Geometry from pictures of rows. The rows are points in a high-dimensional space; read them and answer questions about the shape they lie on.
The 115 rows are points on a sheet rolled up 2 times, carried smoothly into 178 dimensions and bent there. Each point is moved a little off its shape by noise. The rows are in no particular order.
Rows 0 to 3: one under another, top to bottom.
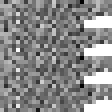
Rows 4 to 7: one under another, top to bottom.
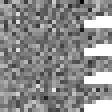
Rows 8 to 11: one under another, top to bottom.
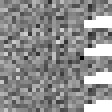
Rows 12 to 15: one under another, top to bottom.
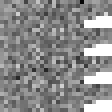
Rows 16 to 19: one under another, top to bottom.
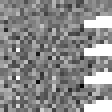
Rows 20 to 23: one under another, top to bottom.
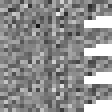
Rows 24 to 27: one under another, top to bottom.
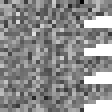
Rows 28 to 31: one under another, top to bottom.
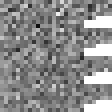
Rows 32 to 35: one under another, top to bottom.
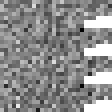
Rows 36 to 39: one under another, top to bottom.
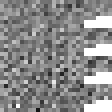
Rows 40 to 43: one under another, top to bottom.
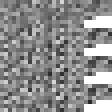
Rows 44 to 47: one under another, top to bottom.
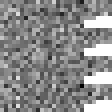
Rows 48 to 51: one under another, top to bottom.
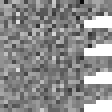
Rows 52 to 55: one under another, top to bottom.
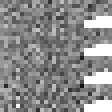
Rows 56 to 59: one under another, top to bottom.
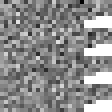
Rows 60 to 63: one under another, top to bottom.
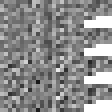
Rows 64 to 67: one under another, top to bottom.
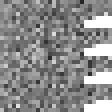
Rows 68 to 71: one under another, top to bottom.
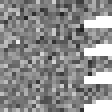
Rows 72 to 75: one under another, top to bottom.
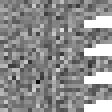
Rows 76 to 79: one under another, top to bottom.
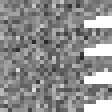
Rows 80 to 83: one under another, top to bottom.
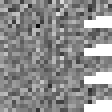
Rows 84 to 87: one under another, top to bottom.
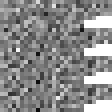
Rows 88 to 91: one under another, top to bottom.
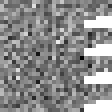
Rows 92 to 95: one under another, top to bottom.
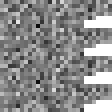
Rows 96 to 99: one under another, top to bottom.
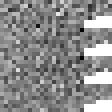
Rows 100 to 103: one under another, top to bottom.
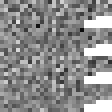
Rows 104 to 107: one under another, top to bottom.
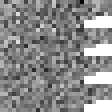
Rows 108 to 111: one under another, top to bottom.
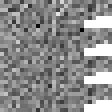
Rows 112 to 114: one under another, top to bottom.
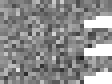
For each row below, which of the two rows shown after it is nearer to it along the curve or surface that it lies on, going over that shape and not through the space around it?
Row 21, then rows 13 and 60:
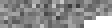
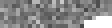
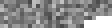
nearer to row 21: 13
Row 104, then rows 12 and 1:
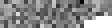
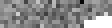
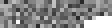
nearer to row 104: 1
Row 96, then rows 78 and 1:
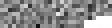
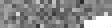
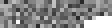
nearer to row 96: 1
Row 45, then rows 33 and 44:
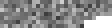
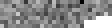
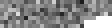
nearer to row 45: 44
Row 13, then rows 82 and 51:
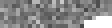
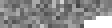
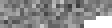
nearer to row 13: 82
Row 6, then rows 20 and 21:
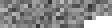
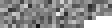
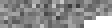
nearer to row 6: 21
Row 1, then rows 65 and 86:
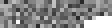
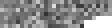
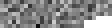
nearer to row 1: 86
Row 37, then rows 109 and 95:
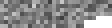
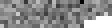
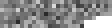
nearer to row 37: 95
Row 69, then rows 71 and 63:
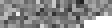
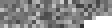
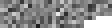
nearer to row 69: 71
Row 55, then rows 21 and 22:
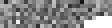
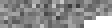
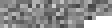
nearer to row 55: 22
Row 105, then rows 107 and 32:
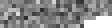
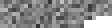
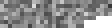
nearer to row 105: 32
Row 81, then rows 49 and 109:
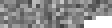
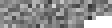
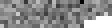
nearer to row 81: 49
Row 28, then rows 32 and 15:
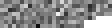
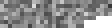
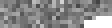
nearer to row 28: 32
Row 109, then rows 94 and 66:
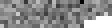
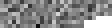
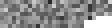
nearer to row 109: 66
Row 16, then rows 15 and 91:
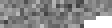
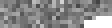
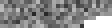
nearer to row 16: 15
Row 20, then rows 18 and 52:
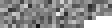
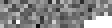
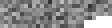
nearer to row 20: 18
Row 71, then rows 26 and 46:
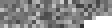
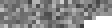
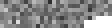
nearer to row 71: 26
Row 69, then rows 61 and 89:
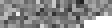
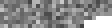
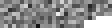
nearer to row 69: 61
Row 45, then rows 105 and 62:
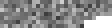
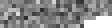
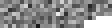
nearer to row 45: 105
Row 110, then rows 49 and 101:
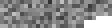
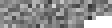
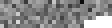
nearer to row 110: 49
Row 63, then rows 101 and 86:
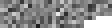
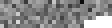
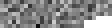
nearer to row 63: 86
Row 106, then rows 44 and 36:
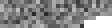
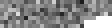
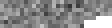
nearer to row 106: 44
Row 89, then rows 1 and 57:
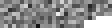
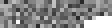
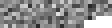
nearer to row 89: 57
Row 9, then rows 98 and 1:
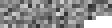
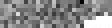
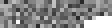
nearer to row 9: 1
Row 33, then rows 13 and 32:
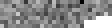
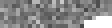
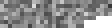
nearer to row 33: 13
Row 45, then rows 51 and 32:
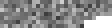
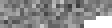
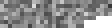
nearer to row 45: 32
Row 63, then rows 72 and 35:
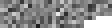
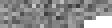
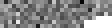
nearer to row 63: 35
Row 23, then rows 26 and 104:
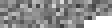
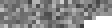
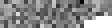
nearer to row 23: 26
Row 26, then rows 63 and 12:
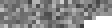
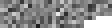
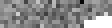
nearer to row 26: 12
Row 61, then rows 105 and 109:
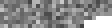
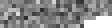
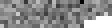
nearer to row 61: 105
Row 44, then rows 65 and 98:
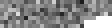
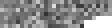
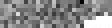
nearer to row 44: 98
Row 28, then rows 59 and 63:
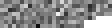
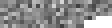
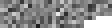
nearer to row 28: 63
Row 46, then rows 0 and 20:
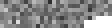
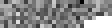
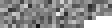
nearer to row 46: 0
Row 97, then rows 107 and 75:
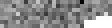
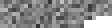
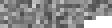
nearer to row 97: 107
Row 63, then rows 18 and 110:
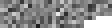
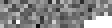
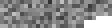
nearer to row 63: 18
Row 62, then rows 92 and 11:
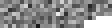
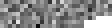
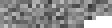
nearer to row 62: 92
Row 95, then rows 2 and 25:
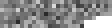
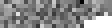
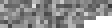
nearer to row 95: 25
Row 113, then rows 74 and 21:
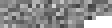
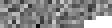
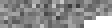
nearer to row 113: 21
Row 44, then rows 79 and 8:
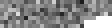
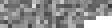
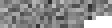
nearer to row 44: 79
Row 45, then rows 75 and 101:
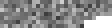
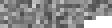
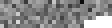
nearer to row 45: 75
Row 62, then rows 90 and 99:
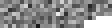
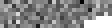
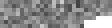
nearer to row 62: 90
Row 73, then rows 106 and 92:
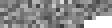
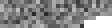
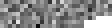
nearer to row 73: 106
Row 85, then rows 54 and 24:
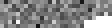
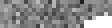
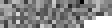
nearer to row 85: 24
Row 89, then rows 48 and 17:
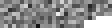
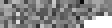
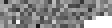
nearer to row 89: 17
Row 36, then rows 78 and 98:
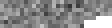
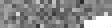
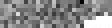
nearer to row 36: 78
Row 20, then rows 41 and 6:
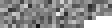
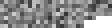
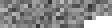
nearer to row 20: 41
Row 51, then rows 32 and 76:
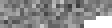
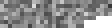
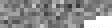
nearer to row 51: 76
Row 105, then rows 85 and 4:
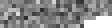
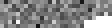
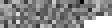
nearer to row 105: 4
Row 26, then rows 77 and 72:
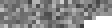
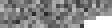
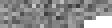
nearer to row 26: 77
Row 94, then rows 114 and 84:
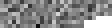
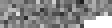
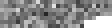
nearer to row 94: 114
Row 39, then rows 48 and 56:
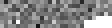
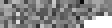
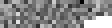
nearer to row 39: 56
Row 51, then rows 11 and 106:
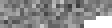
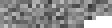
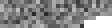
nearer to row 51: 11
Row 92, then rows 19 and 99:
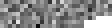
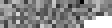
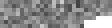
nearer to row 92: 19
